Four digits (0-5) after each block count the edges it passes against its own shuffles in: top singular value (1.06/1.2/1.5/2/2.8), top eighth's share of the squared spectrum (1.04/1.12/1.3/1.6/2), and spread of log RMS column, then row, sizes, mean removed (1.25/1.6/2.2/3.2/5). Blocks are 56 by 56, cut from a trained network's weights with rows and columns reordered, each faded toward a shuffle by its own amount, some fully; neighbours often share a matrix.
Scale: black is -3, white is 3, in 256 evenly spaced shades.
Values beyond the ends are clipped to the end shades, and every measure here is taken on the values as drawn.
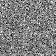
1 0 0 0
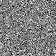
0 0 0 0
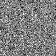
2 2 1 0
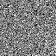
2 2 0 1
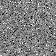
0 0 1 0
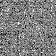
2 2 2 0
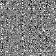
2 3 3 0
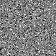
1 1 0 0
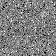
0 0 0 0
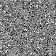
0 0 0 0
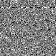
3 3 0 2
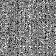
2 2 1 1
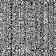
3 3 1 2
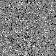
1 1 1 0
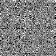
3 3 2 0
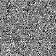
2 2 2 0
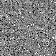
1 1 1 0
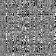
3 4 3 1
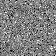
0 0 0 0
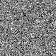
2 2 0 0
